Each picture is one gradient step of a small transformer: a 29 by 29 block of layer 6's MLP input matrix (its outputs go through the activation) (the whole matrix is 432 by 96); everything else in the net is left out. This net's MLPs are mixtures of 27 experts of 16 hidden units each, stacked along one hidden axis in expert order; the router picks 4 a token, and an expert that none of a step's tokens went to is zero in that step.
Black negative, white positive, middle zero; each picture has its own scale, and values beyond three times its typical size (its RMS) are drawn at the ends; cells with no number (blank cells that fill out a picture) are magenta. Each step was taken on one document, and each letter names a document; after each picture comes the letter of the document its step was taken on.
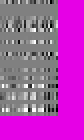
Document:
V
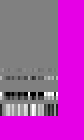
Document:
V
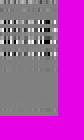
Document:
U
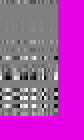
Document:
V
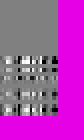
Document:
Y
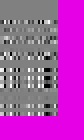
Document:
U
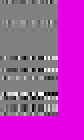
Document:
V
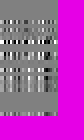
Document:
U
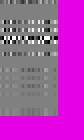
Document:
U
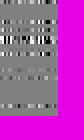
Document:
U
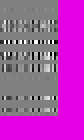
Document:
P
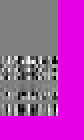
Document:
Y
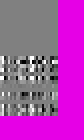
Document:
Y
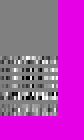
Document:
Y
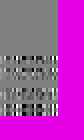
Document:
Y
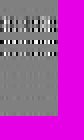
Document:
P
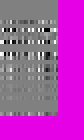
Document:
U
